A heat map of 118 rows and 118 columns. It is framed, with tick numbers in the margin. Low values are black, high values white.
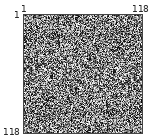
The grain is fine, like static. There is no seam. The histogram is flat. A half turn leaves it unchanged. No overall slope runs across the table.
